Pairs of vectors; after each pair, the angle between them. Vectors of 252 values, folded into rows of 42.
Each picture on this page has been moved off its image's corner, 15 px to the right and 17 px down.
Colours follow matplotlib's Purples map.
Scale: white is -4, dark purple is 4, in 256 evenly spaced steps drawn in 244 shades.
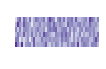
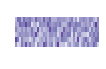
partly aligned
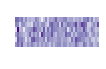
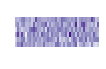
partly aligned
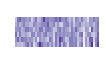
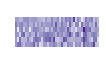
partly opposed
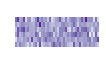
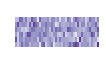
partly opposed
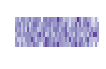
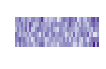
nearly opposite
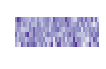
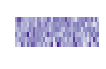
nearly parallel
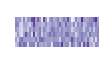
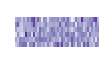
nearly parallel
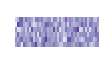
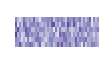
partly opposed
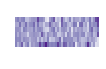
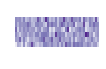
orthogonal
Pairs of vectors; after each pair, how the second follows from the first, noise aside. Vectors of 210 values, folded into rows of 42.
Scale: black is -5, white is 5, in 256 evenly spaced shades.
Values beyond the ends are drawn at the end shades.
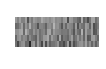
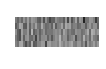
reversed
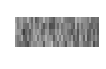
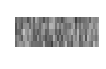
negated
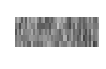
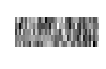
scaled up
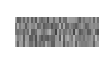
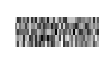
scaled up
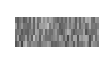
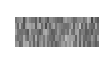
reversed
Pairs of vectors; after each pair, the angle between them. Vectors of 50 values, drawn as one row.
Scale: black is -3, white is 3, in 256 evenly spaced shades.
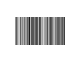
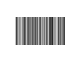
partly aligned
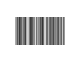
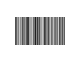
nearly opposite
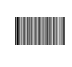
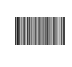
nearly parallel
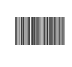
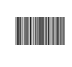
nearly opposite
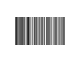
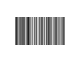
nearly parallel
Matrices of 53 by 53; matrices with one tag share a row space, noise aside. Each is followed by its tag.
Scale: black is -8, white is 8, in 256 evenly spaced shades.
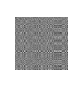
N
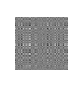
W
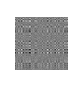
W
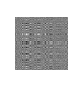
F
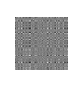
W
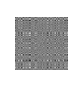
W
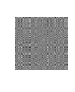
W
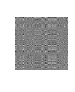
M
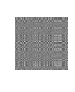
N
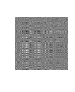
F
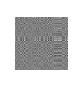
N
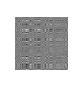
F
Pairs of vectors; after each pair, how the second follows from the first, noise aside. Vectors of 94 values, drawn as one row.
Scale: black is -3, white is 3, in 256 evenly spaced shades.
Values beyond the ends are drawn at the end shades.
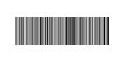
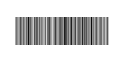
shuffled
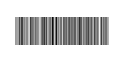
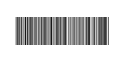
shuffled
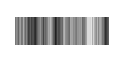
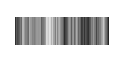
wrapped around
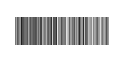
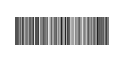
wrapped around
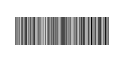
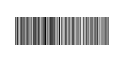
shuffled
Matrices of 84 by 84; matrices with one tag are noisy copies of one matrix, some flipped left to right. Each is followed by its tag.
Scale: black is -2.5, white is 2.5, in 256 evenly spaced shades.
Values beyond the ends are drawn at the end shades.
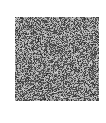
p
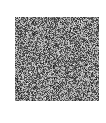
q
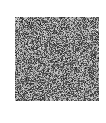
p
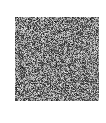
p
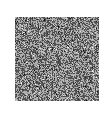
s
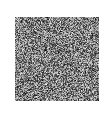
p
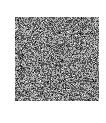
p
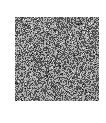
q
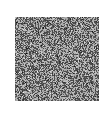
s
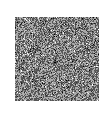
s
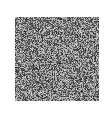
s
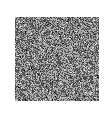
s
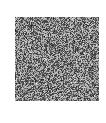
p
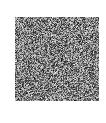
p
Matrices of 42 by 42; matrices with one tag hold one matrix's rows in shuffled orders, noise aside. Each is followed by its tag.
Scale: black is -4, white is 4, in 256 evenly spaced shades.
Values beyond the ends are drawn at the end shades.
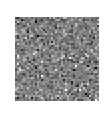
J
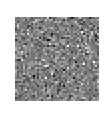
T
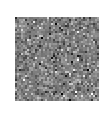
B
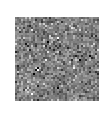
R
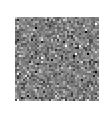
J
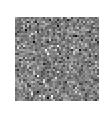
R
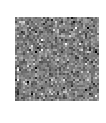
J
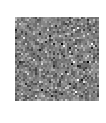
B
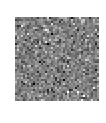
T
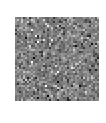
R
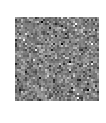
B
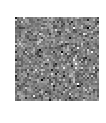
B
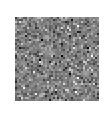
B
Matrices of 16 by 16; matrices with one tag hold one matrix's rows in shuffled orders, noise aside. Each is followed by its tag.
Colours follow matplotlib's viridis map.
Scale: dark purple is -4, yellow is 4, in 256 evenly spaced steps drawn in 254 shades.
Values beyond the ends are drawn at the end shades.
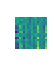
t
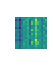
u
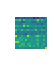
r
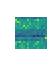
r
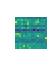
r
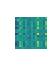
t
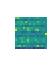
r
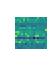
r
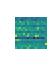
r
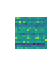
r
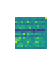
r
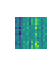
u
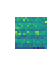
r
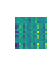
t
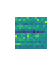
r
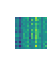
u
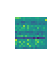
r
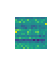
r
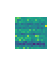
r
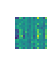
t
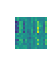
t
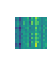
u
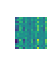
t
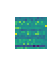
r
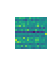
r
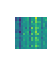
u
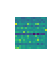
r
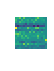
r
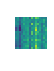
u
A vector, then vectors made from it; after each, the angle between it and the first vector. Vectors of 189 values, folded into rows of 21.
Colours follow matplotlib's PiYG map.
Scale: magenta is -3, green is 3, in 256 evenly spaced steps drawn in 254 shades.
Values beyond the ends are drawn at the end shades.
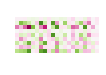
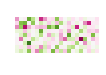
partly aligned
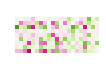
nearly opposite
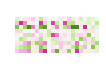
nearly opposite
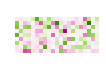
partly opposed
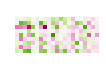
nearly parallel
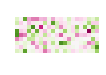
orthogonal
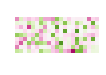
partly aligned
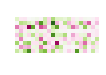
nearly parallel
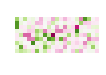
orthogonal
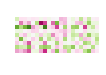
nearly opposite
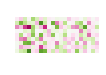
nearly parallel
